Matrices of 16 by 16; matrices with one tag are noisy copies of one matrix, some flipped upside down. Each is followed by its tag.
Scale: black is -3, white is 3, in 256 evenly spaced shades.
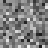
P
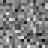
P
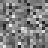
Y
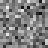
P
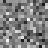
P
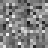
Y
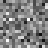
P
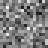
P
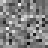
Y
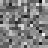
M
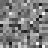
M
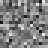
M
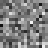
M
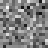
P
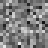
Y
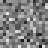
P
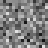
P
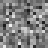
Y
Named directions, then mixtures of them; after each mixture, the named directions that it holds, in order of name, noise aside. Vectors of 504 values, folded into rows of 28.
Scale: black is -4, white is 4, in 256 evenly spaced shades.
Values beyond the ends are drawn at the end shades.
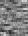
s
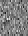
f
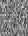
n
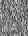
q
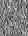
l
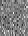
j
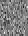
f, j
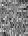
j, s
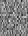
j, l, n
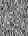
j, l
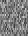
n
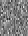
f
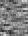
s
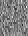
f, j, l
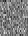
f, j, n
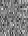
j, l, s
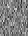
f, l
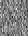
l, q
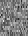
f, l, s
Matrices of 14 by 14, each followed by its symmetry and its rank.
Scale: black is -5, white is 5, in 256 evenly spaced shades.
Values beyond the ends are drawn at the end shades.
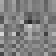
neither, rank two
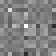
symmetric, rank three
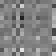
neither, rank two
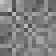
symmetric, rank three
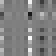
neither, rank one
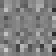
neither, rank two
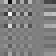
neither, rank one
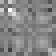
symmetric, rank three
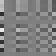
neither, rank one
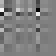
neither, rank one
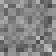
symmetric, rank three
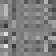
neither, rank two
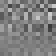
neither, rank two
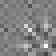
symmetric, rank three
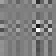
neither, rank one
